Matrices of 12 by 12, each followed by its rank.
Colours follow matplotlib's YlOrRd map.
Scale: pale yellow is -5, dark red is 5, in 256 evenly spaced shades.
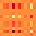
one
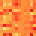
two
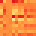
two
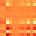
one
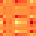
one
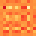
two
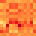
two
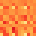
two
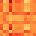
two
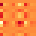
one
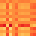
one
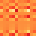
one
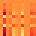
one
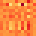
two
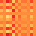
one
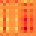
one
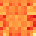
two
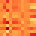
two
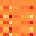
one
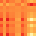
one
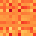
two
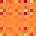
one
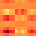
one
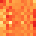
two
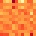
two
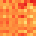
two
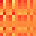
one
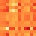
two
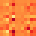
two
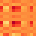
one
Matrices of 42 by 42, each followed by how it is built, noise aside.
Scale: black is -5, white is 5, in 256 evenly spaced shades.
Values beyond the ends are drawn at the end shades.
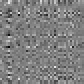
low rank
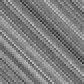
Toeplitz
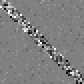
banded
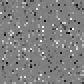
sparse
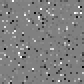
sparse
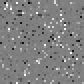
sparse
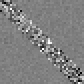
banded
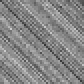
Toeplitz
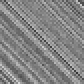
Toeplitz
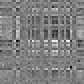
low rank
